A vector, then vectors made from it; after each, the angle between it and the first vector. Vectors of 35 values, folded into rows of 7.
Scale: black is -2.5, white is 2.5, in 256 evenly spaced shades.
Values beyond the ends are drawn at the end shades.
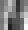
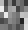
partly aligned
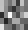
orthogonal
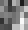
orthogonal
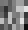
partly opposed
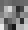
partly aligned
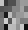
partly opposed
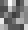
partly aligned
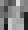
nearly opposite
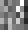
partly opposed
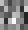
partly opposed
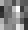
partly opposed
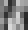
nearly opposite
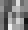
nearly opposite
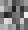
orthogonal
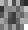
partly aligned
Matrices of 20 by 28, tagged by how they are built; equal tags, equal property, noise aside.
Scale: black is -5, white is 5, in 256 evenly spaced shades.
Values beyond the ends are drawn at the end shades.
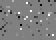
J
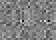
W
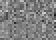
W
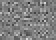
W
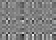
W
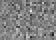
W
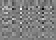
W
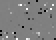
J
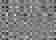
W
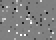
J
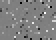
J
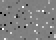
J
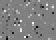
J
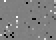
J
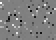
J
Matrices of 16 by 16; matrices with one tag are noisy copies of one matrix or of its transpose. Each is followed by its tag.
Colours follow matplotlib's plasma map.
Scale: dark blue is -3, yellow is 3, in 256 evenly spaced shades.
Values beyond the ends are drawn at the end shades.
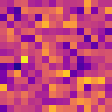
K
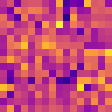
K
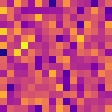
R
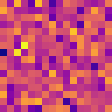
R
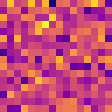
R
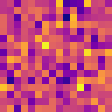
K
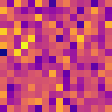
R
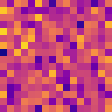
R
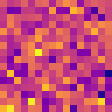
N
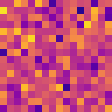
R
